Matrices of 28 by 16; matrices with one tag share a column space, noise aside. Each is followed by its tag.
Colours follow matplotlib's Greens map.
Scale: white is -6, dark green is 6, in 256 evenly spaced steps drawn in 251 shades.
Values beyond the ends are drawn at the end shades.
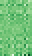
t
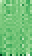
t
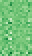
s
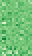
s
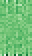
t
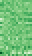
s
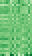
t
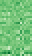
s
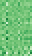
s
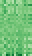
t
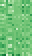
t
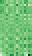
t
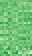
s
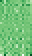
t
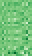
s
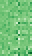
s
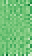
t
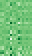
s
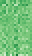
t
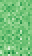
s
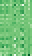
t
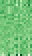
t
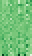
t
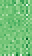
t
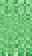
t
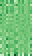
t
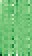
t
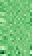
s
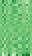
t
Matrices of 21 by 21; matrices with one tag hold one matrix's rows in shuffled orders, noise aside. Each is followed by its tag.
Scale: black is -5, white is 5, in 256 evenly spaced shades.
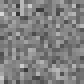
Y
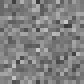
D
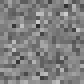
D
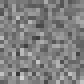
Y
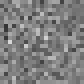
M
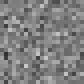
M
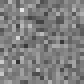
Y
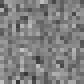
Y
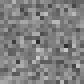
D
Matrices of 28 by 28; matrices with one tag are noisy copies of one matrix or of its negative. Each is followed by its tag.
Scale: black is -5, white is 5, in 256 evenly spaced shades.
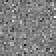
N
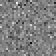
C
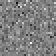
C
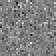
C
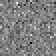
C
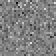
C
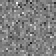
C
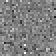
N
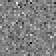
C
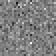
C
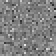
N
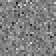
C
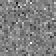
C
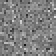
N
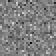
C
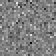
C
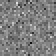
C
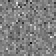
C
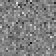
C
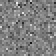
C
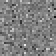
N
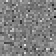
N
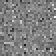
N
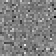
N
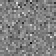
C
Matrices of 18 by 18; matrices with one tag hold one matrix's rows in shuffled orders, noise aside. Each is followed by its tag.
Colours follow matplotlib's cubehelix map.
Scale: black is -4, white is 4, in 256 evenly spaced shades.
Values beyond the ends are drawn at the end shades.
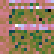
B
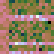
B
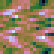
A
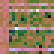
B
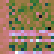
B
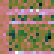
B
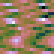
A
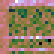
B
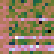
B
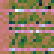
B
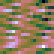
A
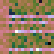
B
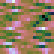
A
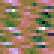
A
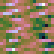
A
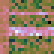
B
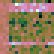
B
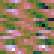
A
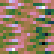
A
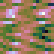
A
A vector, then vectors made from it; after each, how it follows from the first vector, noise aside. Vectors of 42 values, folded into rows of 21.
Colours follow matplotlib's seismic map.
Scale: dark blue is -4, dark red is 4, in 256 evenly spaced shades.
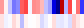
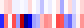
reversed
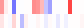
partly zeroed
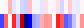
reversed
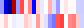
wrapped around
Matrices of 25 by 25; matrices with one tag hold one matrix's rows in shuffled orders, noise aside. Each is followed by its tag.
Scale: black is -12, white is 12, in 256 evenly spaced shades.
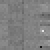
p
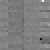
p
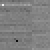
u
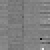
p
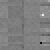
p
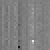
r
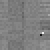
p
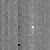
r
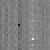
r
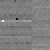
u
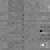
p
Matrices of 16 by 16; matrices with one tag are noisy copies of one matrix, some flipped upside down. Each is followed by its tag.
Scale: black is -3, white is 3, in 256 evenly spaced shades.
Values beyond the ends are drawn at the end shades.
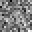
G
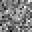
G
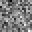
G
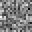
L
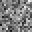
G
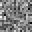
L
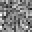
L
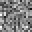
L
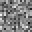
L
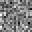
L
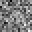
G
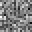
L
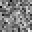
G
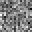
L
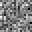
L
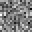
L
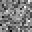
G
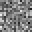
L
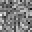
L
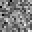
G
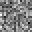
L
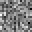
L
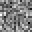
L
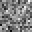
G
